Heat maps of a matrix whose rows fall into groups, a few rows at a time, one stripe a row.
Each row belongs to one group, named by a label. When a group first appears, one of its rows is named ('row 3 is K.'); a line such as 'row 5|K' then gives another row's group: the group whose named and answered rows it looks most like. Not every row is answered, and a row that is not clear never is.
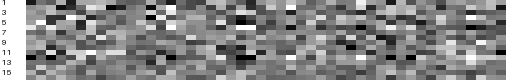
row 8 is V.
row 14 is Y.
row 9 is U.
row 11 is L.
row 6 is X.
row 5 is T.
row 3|X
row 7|L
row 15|X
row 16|U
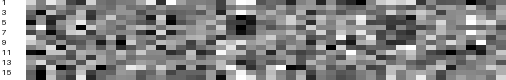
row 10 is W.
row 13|T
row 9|U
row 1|X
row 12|V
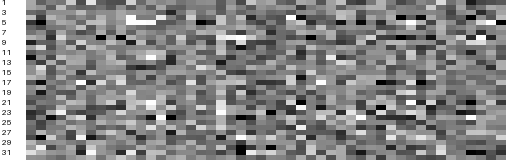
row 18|T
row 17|V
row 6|V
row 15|T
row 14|Y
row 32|L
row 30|T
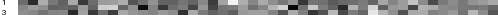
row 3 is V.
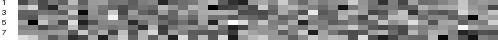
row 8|V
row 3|V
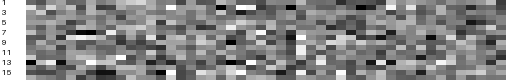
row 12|L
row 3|T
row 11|L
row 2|X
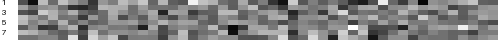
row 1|L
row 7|V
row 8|V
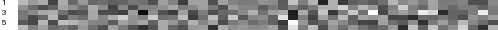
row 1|W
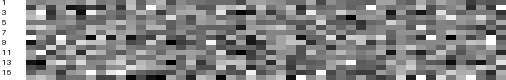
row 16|W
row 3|T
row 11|T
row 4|U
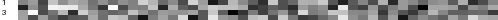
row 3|T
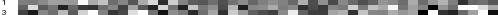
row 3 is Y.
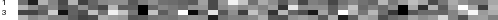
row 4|U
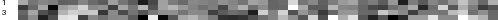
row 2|L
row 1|W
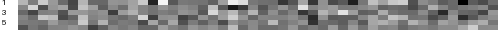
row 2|T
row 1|X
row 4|X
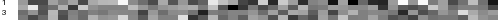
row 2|T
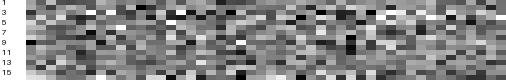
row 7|V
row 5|X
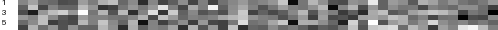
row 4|X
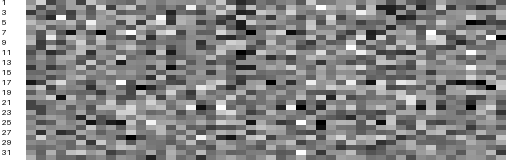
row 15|L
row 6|T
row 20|W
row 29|V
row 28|Y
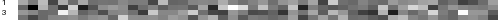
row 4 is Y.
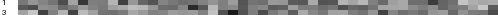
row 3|T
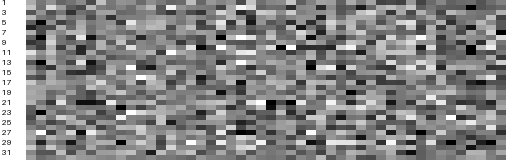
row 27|T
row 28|X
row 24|U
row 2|X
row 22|Y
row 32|L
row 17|V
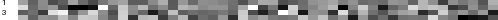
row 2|U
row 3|Y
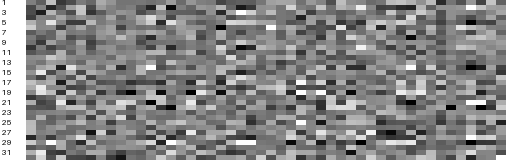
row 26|W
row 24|V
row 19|W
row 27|V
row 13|X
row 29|X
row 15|T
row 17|W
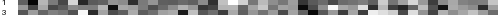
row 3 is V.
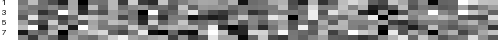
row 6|T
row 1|V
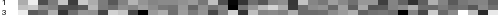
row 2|V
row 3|W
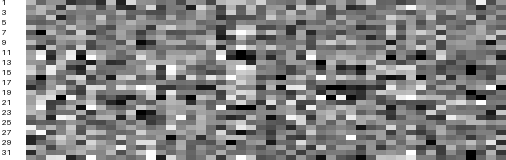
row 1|U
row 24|Y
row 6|X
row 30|L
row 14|X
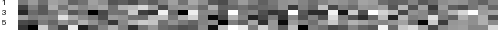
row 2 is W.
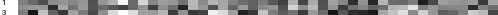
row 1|L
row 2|W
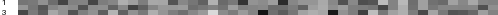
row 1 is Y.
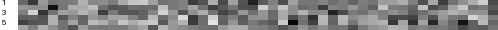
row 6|X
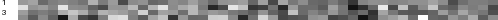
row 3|L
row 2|X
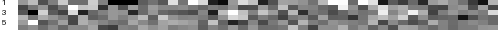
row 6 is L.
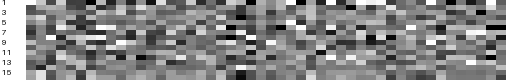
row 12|Y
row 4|T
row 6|Y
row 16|T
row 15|T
